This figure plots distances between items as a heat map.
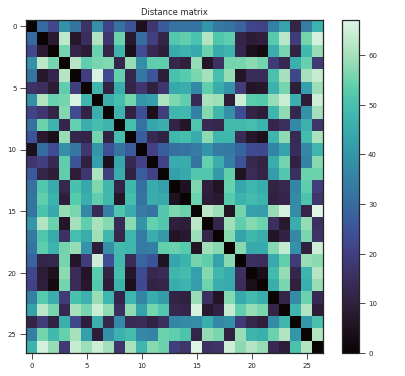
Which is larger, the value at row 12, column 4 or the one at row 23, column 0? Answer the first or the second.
the second
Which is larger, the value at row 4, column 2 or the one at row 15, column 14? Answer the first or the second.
the second
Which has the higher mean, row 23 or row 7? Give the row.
23
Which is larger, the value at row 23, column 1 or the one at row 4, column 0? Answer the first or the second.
the first
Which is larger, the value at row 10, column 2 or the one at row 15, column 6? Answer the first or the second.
the first
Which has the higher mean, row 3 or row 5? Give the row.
3
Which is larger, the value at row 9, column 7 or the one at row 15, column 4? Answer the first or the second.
the second
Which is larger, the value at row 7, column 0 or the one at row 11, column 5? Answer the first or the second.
the first
